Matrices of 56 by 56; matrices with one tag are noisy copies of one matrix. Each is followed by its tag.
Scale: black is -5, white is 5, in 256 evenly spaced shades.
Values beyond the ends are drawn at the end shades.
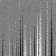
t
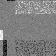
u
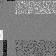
u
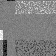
u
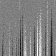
t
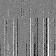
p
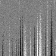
t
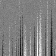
t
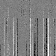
p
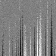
t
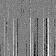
p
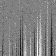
t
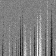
t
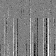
p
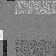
u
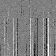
p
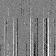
p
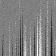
t
